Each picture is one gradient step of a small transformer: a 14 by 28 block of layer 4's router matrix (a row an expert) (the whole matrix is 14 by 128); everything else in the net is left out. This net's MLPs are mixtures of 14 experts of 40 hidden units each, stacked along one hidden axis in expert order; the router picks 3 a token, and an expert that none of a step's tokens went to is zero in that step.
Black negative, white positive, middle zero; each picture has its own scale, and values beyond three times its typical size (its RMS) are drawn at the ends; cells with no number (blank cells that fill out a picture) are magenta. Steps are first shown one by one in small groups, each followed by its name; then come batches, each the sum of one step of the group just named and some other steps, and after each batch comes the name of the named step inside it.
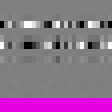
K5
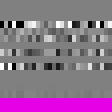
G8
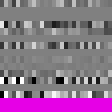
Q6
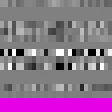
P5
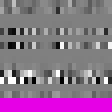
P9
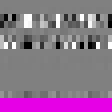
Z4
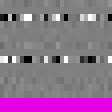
Q6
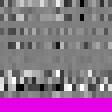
P9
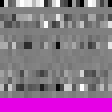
Z4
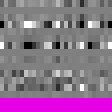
K5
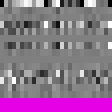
P9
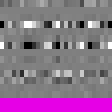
K5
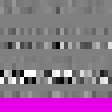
P9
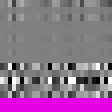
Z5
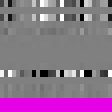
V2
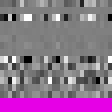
Z5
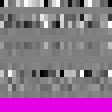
V2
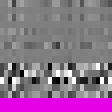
Z5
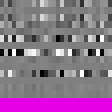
V2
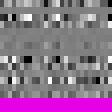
Z5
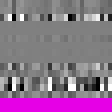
Z5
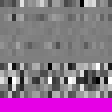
Z5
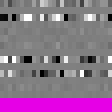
V2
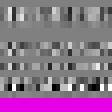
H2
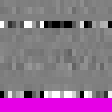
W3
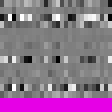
W3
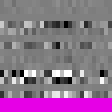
W3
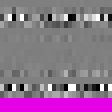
W3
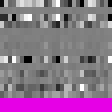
W3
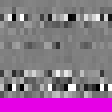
W3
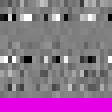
H2
